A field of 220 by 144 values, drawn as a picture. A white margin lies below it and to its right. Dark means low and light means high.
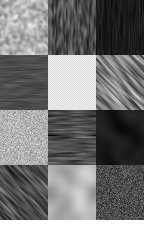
It is made of 4 by 3 panels. Panel 1,1: high, blotchy. Panel 1,2: low, streaked downward. Panel 1,3: very low, streaked downward, faint in contrast. Panel 2,1: low, streaked across, faint in contrast. Panel 2,2: very high, checkered, faint in contrast. Panel 2,3: middling, slanting down to the right, strong in contrast. Panel 3,1: high, fine-grained. Panel 3,2: low, streaked across. Panel 3,3: very low, smooth, faint in contrast. Panel 4,1: low, slanting down to the right. Panel 4,2: high, smooth. Panel 4,3: low, fine-grained.
